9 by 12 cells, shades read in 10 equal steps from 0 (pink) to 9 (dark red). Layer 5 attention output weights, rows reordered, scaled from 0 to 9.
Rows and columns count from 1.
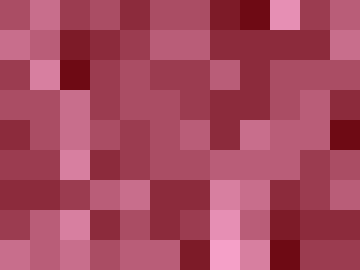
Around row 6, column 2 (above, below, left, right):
5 7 6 2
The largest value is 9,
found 4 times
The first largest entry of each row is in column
9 3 3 8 12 4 1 10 10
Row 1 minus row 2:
2 -1 -2 -2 1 1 1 1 2 -6 -1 1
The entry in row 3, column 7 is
6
